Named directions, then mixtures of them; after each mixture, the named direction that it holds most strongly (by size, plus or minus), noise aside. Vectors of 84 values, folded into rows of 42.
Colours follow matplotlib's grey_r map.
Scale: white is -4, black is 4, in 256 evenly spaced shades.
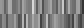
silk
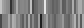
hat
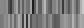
silk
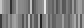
hat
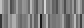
hat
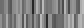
silk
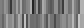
silk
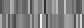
hat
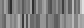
silk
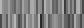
silk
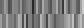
silk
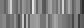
silk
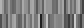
silk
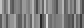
silk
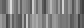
silk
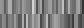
silk
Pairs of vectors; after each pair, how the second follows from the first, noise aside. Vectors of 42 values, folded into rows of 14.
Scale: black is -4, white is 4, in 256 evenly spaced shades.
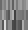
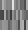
shuffled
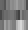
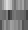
reversed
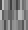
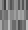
shuffled
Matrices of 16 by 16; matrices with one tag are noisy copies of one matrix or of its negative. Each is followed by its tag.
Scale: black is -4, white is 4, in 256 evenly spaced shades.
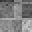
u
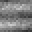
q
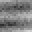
q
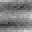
q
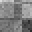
u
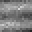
q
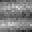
q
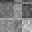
u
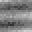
q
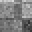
u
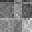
u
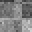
u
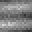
q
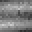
q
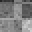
u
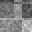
u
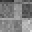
u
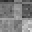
u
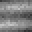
q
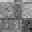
u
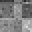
u
